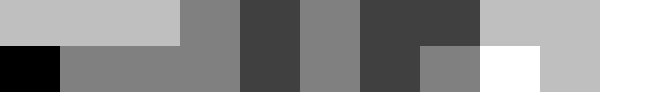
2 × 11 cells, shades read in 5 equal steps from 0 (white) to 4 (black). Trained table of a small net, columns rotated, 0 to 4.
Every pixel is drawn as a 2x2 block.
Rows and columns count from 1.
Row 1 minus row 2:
-3 -1 -1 0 0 0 0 1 1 0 0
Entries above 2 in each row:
3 3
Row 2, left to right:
4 2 2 2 3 2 3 2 0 1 0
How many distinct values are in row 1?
4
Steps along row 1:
same same up up down up same down same down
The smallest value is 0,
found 3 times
